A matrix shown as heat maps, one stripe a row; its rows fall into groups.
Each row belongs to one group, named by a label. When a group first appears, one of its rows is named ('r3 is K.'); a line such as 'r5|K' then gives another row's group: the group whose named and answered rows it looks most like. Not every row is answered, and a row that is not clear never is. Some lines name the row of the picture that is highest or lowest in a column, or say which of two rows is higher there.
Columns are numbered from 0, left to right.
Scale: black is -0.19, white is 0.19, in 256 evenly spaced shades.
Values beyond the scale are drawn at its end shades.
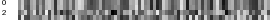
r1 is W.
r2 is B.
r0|W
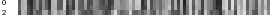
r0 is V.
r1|V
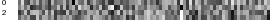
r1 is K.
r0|V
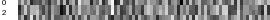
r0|K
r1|B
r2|B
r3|V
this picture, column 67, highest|0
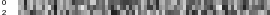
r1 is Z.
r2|K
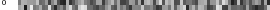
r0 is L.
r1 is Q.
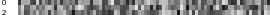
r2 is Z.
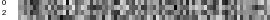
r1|Q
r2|K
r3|L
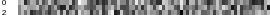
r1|L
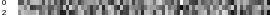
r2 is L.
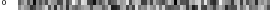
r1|K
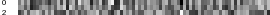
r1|K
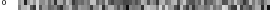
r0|Z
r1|L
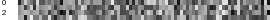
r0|B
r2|L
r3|Q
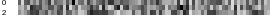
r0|V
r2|Q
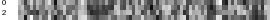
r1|Z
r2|Q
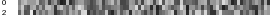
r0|L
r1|W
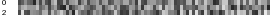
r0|V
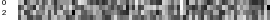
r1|B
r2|W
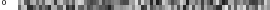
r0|W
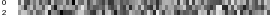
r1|Z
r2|L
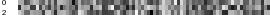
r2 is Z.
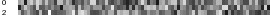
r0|Z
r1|B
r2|Q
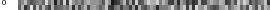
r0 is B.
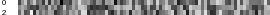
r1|Q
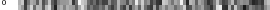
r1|Z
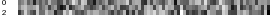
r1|L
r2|B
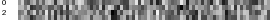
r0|W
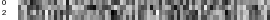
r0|K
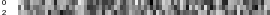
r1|W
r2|L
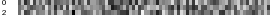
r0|V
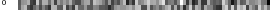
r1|V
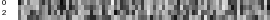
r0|B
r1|L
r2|K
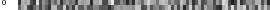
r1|V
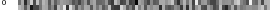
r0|Z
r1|K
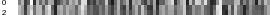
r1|Z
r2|Z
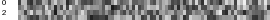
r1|B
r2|Z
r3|Q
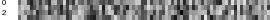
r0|V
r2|L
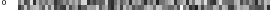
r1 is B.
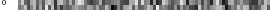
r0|W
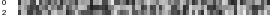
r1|Q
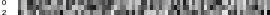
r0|V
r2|B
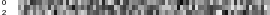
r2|Z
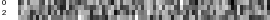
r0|B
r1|L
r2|K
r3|Q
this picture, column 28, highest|0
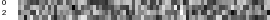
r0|Q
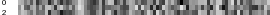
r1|W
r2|L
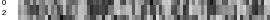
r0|Z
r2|Q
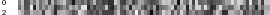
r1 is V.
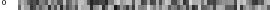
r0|Q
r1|K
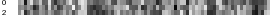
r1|Q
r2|Q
